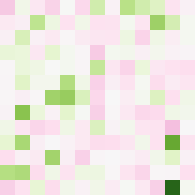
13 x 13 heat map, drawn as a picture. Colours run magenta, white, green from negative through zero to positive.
Calmest part: bottom middle. Mirror symmetry: none. Histogram: skewed, a long tail of high values. Average level on the scale: 50%.
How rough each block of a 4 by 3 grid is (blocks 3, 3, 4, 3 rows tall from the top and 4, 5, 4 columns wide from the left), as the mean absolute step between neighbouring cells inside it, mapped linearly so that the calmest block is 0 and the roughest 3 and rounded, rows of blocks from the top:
212 / 010 / 212 / 303
